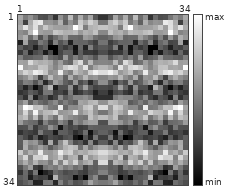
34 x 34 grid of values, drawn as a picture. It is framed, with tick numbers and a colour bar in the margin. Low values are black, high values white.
It is mirror symmetric from left to right. Horizontal stripes repeat 4 times down the table. On average the colour sits 50% of the way up the scale. No seam splits the table. No row or column stands out. No overall slope runs across the table.
